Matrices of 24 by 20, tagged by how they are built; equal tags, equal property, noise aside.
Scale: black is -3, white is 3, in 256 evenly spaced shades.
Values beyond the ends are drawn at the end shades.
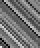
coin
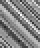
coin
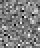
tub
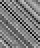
coin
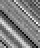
coin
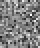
tub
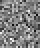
tub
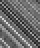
coin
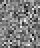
tub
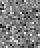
tub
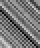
coin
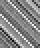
coin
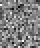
tub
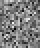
tub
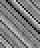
coin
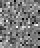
tub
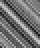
coin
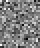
tub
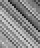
coin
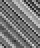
coin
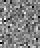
tub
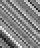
coin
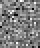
tub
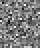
tub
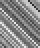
coin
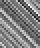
coin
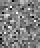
tub
